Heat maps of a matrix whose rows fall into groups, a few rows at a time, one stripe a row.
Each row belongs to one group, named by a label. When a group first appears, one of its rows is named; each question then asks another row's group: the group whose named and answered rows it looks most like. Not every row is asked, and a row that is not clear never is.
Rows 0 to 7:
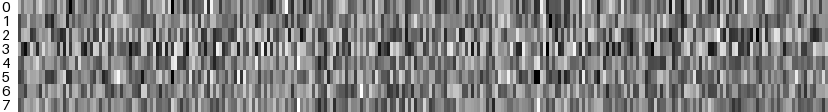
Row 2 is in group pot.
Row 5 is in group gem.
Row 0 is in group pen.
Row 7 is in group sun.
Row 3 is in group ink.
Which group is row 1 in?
gem
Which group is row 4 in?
sun
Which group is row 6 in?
ink
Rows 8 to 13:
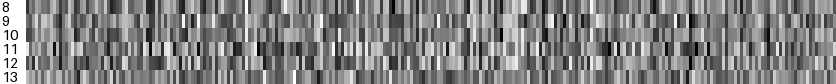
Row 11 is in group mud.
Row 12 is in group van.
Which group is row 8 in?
van
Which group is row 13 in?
pen
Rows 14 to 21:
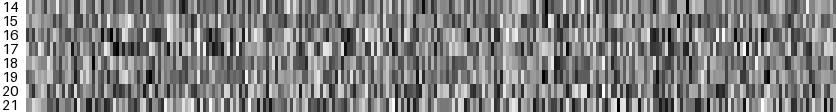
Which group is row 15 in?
gem
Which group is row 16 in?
van
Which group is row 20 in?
ink
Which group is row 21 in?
mud
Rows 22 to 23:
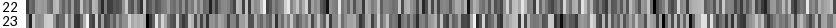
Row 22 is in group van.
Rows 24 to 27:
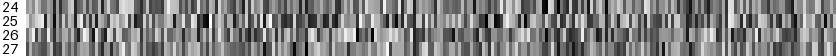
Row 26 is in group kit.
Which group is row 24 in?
gem
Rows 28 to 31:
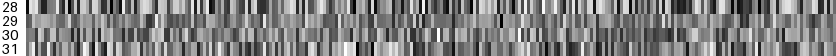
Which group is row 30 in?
ink
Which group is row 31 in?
kit
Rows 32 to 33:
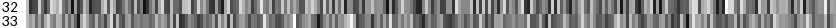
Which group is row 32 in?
ink
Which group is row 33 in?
pen
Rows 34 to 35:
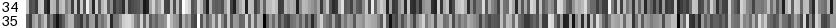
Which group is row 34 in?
ink
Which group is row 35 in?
gem
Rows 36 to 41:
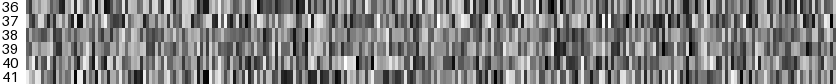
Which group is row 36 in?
mud
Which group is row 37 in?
ink
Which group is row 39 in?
sun
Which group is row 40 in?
kit
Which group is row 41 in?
mud
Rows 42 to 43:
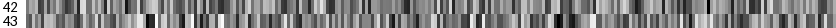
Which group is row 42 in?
pot
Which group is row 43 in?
pen
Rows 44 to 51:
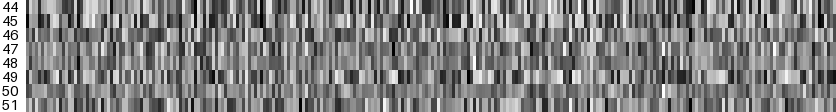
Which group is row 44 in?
pot
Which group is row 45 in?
pot
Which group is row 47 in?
pen
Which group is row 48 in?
pen
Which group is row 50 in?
gem
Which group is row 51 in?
van
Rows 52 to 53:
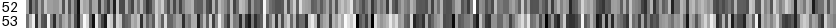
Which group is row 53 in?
kit
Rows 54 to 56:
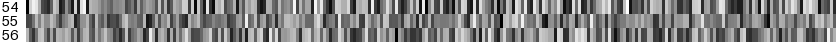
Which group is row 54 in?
pot
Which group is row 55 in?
van
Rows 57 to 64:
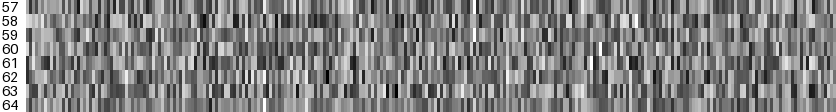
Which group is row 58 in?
mud
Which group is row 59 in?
sun
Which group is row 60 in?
mud
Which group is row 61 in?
pot
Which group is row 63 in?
ink
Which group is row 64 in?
pen
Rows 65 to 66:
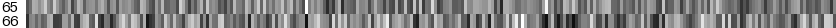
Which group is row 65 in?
sun
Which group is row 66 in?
kit
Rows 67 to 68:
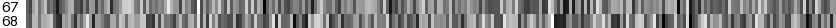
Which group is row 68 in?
sun
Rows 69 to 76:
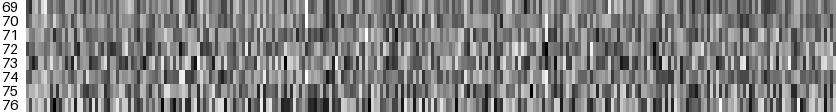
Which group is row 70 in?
sun
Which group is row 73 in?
ink
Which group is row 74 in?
sun
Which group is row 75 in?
mud
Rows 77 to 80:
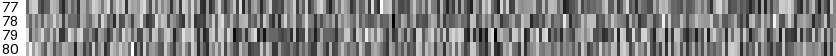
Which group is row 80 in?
mud
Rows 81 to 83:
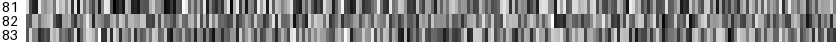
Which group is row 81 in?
ink
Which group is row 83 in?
pot
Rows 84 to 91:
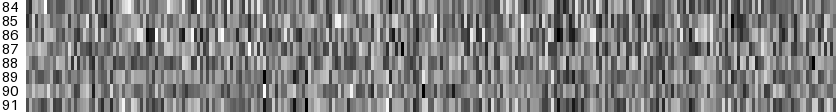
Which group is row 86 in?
pen
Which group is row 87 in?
mud
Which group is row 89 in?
kit
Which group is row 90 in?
sun
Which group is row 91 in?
kit
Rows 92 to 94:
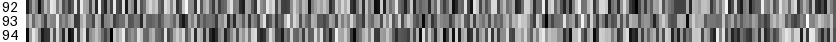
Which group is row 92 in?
pot
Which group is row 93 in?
van
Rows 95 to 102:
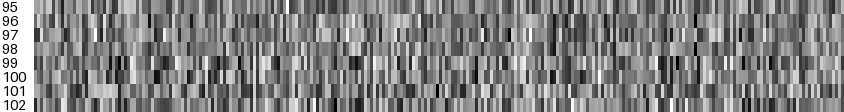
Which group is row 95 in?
mud
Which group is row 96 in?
kit
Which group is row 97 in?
kit
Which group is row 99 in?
van
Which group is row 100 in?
pen
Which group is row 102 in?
van
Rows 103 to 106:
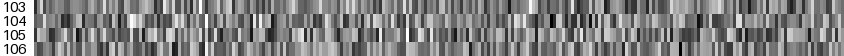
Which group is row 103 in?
kit
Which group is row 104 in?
gem
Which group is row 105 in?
pot
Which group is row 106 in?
ink
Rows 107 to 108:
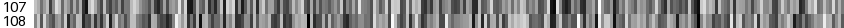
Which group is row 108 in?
van
